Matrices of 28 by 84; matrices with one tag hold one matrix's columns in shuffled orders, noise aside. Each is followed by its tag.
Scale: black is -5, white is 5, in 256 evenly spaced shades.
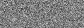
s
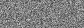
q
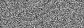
q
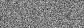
q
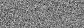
s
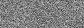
q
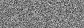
s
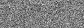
s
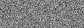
s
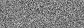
s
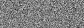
s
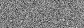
q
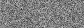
q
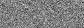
s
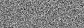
s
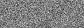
s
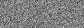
q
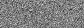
s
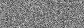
q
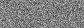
s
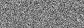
s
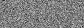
q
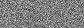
q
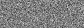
s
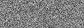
s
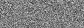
s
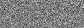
s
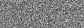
s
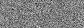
q
